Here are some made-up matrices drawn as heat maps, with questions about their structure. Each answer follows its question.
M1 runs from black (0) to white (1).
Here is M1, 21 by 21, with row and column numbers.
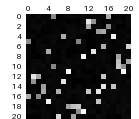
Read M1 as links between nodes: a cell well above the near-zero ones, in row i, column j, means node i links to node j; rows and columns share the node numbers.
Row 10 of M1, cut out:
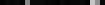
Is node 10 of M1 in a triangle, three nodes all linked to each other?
no
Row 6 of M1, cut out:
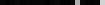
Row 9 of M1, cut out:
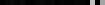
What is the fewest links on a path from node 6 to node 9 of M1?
2
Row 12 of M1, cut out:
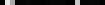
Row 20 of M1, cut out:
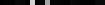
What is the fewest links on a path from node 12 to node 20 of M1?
3
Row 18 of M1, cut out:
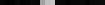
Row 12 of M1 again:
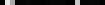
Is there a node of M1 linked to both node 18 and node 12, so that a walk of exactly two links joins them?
no
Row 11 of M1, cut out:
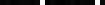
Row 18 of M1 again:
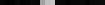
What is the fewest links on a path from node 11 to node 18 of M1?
2
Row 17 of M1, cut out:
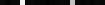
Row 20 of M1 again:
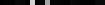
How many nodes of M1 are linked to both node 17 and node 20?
0
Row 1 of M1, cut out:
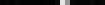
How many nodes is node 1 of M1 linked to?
2
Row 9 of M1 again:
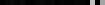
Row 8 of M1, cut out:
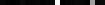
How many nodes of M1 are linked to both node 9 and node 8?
1
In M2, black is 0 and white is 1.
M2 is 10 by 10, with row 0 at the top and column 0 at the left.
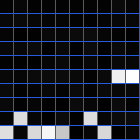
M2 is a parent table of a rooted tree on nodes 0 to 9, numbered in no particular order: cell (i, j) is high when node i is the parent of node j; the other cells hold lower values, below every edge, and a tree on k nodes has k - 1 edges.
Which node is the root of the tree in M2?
5
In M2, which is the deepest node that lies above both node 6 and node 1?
8
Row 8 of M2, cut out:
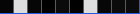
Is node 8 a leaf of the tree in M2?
no
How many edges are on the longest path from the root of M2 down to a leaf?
2
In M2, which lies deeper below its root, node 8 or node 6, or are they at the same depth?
node 6
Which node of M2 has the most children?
9
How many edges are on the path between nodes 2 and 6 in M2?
4
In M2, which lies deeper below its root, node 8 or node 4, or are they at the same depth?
node 4
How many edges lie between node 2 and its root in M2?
2
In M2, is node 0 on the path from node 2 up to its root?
no
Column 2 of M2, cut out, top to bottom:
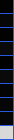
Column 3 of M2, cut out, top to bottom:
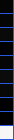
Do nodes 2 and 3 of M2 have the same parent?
yes
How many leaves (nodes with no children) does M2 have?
7
